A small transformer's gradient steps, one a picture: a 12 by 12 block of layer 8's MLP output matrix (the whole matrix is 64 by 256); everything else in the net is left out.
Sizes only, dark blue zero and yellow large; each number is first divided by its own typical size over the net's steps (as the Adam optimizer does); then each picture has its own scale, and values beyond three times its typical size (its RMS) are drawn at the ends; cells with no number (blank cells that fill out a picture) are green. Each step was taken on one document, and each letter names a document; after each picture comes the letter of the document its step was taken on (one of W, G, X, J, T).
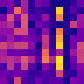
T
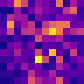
T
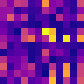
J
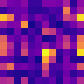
J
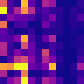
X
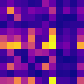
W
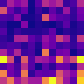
J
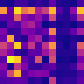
W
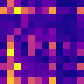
W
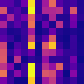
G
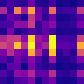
W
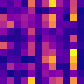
G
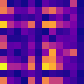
G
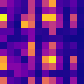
G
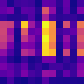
J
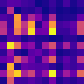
W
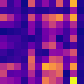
G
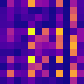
T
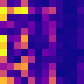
X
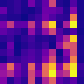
G
